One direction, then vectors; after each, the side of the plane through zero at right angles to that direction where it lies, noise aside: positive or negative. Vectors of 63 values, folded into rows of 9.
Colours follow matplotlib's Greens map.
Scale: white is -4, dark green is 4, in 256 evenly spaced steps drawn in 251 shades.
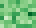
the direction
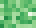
negative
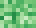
positive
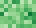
positive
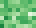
negative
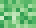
negative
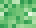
negative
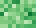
positive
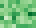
positive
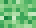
negative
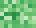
positive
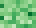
positive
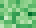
positive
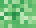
positive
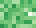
negative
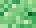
positive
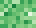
negative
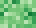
positive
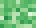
negative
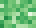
negative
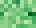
positive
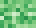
negative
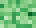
positive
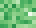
negative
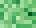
positive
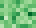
positive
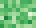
negative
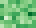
positive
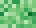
positive
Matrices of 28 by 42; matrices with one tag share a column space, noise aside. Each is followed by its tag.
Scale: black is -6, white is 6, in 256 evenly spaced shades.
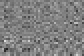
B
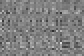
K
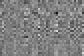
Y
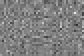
Y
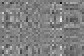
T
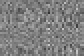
T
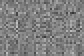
Y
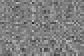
B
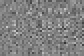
Y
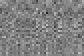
Y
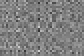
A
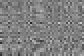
B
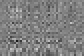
B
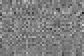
Y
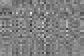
Y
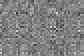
Y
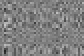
T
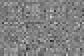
B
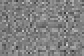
A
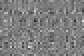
K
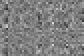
T
